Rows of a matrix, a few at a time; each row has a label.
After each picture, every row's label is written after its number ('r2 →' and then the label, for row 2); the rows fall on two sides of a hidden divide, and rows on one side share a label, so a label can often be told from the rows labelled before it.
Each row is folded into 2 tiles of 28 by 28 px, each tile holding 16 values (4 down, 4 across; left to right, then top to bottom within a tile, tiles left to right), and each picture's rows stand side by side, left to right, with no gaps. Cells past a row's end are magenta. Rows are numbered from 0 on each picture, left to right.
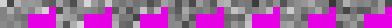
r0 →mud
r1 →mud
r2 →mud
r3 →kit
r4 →mud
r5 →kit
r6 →kit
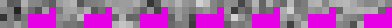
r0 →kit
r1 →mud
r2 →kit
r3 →kit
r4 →kit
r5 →mud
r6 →mud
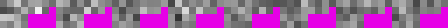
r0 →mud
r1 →mud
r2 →kit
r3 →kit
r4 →kit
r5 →kit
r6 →kit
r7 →kit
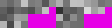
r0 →kit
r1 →mud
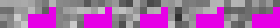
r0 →mud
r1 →mud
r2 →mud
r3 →mud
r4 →kit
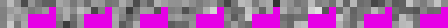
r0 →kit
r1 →mud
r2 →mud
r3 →mud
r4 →kit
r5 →mud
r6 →mud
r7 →kit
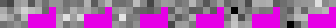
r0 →mud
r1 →mud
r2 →kit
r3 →kit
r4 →kit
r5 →mud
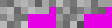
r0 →mud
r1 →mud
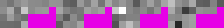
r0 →mud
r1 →mud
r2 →mud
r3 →mud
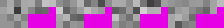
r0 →mud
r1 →mud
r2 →mud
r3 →mud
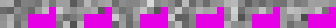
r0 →kit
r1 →mud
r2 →mud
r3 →mud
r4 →mud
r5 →mud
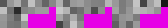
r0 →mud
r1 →mud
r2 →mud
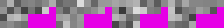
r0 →kit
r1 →kit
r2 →mud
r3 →mud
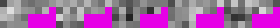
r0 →mud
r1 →mud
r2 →kit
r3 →mud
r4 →kit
